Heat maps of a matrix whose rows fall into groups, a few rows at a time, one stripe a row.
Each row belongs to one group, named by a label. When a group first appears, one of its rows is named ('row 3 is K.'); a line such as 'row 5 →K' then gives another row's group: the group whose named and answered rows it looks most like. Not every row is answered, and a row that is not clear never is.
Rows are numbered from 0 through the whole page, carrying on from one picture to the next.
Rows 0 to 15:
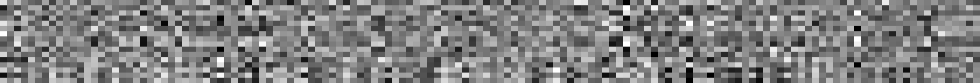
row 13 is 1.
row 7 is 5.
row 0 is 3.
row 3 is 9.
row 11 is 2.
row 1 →2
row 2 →5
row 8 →5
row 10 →3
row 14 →2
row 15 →1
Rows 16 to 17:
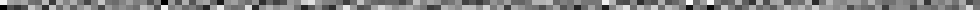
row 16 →3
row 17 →2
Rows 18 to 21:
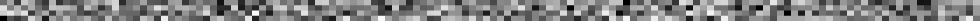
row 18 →9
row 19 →1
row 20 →3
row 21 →2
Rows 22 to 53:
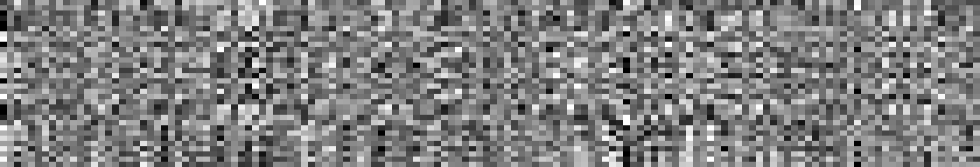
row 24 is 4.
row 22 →5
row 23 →5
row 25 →4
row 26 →4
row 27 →2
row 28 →3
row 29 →1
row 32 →1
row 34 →3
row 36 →1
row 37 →4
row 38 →3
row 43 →4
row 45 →5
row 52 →3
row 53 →9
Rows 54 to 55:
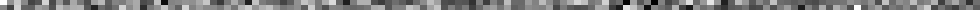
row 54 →3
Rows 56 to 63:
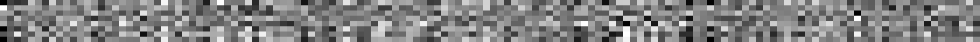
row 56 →2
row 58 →9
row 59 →5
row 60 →3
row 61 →2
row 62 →5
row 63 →2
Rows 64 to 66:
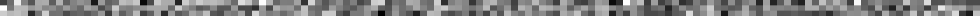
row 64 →5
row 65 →1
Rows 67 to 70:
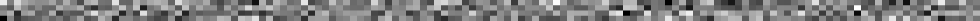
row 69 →9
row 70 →4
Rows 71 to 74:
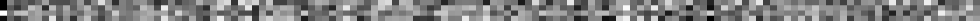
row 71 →4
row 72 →2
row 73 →1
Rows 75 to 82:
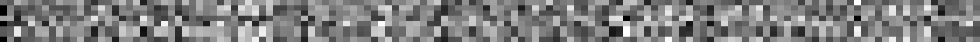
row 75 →5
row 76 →4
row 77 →4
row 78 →9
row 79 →2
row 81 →5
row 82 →4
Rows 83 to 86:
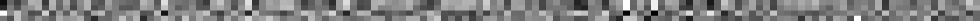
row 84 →2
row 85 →3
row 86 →5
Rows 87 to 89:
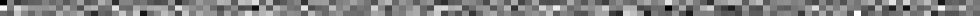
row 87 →4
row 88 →1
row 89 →5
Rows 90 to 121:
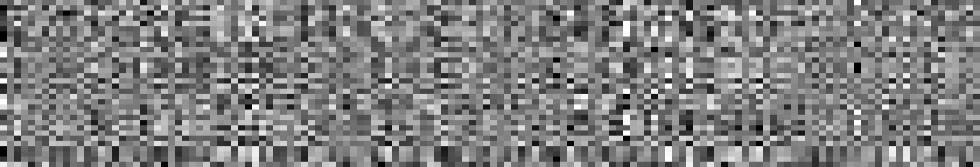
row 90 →5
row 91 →2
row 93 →4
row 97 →4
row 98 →9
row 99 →3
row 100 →1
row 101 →4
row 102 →9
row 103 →9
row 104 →4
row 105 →1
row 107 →2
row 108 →3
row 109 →1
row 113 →5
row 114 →1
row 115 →5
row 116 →9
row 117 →1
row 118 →4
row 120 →4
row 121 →3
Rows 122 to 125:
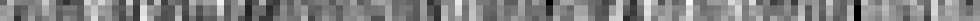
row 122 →9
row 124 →9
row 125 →9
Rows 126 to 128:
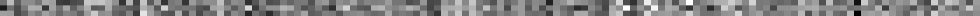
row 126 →9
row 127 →2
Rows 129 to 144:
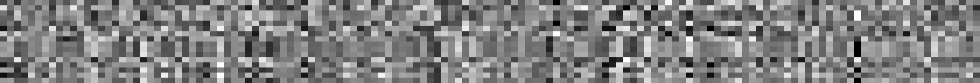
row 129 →4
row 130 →3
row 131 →5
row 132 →5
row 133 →4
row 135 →1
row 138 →9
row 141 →2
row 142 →9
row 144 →9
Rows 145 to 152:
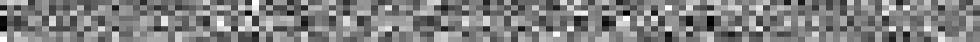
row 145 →3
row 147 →3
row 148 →2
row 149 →2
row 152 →1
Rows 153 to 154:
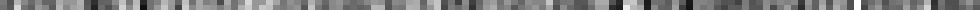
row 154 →5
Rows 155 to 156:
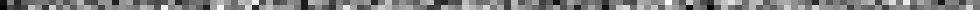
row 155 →4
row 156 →2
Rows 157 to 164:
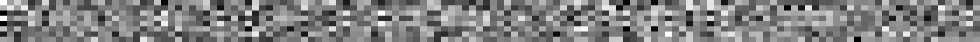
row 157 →3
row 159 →2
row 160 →1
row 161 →2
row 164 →9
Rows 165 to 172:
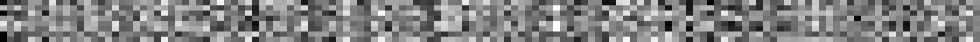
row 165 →2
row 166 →1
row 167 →2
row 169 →1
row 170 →1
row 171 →4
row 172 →2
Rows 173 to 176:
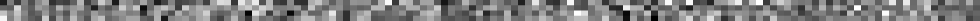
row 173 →4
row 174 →5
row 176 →3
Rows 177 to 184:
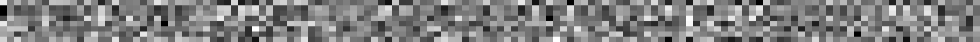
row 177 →1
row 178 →4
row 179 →4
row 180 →9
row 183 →9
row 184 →1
